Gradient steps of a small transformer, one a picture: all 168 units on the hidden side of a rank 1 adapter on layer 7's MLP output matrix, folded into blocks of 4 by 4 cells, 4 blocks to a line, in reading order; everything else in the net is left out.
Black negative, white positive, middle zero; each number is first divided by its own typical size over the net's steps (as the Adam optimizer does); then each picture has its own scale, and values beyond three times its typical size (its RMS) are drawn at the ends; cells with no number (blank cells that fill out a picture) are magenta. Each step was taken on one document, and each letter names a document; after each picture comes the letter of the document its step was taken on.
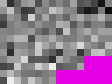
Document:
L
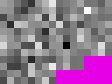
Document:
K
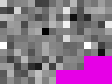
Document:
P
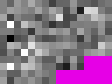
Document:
K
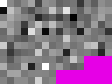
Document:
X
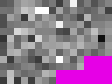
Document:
L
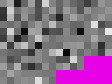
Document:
X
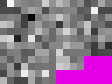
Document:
L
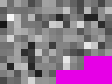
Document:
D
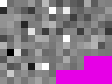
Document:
P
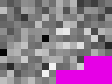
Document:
L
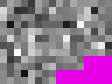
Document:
D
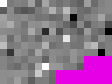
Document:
P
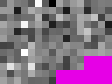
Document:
D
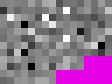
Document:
D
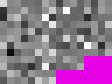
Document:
P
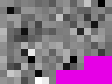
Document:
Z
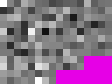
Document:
X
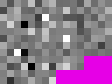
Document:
D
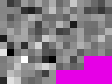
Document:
L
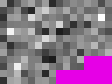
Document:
L
